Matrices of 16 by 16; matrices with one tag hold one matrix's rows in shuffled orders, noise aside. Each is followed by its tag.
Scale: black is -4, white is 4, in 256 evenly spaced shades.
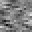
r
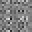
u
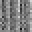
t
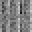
t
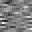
r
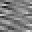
r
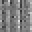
t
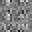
u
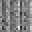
t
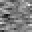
r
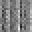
t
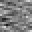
r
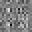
u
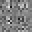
u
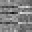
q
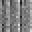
t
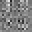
u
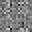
u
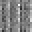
t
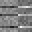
q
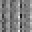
t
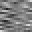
r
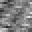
r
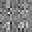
u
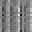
t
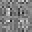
u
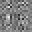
u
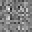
u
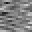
r
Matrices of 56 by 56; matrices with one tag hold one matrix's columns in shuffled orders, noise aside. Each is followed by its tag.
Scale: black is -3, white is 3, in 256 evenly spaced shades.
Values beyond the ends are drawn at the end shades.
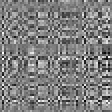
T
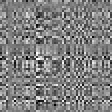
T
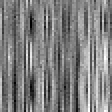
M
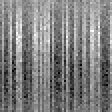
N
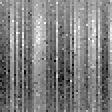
N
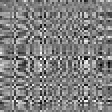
T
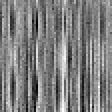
M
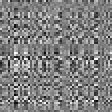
T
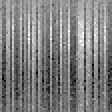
N
